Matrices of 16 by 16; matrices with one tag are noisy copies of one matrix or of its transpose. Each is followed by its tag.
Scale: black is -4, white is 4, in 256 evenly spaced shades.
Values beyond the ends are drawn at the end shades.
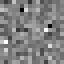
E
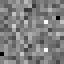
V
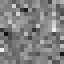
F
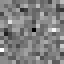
F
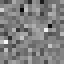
E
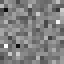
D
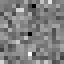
F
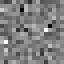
E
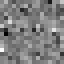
F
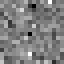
F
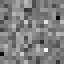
V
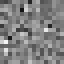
E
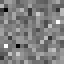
D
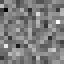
D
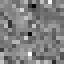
F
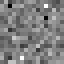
D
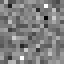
D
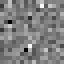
E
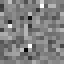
E
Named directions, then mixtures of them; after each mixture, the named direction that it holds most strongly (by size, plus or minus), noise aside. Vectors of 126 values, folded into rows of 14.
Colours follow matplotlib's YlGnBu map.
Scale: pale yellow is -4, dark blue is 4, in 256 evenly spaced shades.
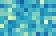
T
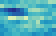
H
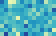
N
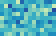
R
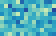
R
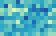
R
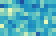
T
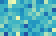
N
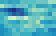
H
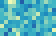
N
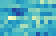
H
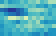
H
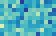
R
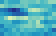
H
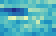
H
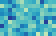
T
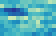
H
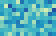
R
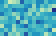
N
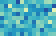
R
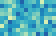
T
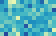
N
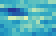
H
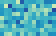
R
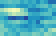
H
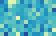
N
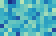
N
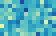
T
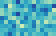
R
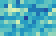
R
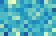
N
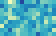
T
